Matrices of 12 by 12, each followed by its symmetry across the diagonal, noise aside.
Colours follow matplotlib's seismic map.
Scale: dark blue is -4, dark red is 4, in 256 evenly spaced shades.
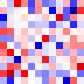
antisymmetric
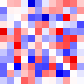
antisymmetric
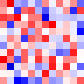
neither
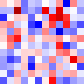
neither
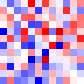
antisymmetric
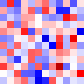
neither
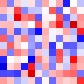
neither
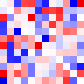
antisymmetric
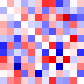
antisymmetric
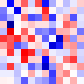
neither
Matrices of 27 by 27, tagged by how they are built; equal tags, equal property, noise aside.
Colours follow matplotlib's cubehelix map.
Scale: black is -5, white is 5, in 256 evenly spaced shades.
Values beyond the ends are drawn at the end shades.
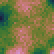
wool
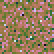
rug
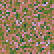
rug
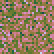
rug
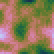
wool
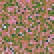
rug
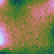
wool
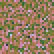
rug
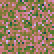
rug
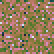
rug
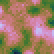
wool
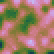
wool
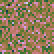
rug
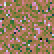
rug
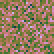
rug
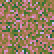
rug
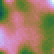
wool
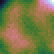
wool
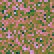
rug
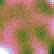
wool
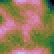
wool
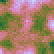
wool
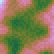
wool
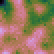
wool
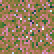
rug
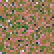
rug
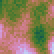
wool
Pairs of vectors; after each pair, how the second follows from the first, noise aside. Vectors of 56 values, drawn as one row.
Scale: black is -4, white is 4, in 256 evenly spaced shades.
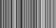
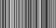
wrapped around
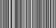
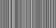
shrunk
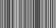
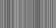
shrunk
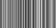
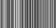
reversed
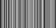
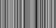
wrapped around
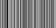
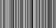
wrapped around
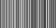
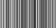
wrapped around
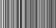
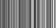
reversed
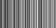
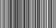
wrapped around
